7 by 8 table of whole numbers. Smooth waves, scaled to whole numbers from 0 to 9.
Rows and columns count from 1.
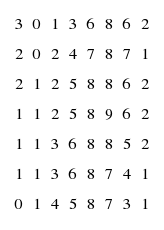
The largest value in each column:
3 1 4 6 8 9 7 2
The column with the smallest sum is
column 2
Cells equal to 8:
9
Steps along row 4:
same up up up up down down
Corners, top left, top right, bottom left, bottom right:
3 2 0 1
